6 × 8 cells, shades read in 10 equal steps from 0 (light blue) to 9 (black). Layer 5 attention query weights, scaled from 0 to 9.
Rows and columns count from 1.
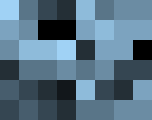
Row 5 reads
5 6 7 8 1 6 7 2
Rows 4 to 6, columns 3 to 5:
4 3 4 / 7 8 1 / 6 7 4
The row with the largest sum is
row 5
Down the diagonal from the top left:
0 3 1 3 1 4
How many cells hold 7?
6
